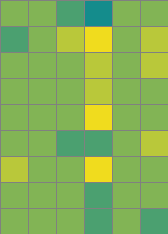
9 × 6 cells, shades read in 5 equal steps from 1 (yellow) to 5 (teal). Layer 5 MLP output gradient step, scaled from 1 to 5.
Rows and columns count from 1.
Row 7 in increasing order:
1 2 3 3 3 3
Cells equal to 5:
1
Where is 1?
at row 2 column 4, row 5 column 4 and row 7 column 4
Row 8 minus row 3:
0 0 0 2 0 1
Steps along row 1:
same up up down same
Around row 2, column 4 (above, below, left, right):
5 2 2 3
